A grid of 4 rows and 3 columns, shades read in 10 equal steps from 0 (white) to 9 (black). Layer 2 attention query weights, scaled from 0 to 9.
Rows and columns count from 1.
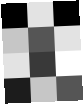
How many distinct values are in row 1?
2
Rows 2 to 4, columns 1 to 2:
2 6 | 1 7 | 8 2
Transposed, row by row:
9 2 1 8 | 1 6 7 2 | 9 1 0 6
